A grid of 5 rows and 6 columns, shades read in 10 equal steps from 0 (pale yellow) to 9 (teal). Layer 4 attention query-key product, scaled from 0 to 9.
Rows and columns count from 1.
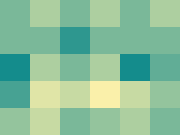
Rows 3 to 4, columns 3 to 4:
5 3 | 2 0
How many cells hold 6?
1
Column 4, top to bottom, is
3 5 3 0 4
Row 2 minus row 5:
1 3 3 1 2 0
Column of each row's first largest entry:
1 3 1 1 3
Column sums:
30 14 25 15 24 23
